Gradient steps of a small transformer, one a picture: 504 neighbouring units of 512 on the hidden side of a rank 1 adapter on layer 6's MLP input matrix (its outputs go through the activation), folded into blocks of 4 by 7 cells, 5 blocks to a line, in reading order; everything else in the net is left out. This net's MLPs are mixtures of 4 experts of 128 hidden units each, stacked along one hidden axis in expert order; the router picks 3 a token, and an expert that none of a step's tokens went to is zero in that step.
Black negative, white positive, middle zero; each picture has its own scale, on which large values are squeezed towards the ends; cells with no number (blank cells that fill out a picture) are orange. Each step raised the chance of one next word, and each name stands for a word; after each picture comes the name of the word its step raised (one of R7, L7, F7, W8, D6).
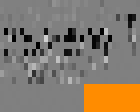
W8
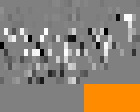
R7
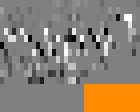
R7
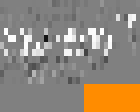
W8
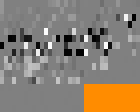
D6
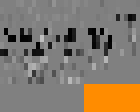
W8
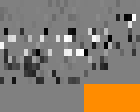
D6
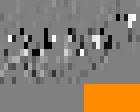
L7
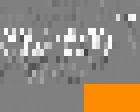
W8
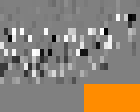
L7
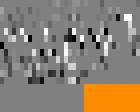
R7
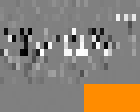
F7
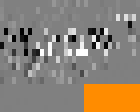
F7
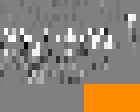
W8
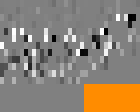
L7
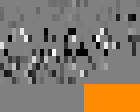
F7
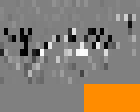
F7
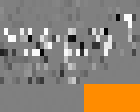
R7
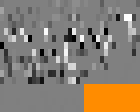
R7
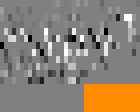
R7
